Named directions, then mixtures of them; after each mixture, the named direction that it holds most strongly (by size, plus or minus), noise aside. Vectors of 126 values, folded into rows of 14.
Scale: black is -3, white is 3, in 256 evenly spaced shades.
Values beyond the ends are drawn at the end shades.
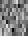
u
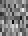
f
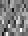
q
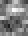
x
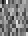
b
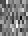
f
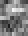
x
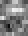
x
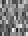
b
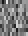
b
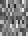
f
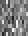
q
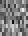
f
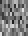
f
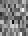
f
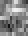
x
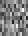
f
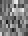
u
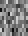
u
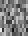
u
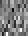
q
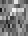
x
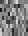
u
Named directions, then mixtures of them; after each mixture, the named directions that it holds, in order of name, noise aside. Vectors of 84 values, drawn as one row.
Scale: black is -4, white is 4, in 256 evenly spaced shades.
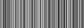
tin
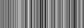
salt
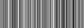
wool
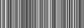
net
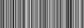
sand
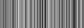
salt, wool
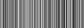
tin, wool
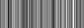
net, wool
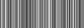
net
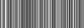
net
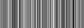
wool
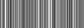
net, sand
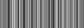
tin, wool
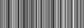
wool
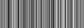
wool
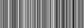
wool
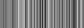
salt, wool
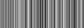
salt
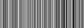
tin, wool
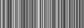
net, tin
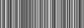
net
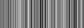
salt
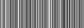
net, wool
